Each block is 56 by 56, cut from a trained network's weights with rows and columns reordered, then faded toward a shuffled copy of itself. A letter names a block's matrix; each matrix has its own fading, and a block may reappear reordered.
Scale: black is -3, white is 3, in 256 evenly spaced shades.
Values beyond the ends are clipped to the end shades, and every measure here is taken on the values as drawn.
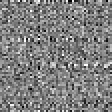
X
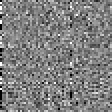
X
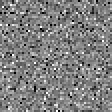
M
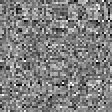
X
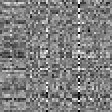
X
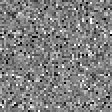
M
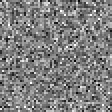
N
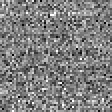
N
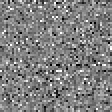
M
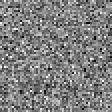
N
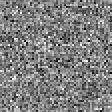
N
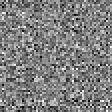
X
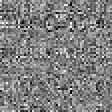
X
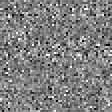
M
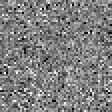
M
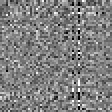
X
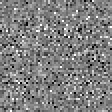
M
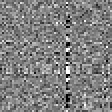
X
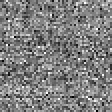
N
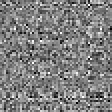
X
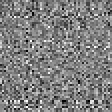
X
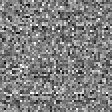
N
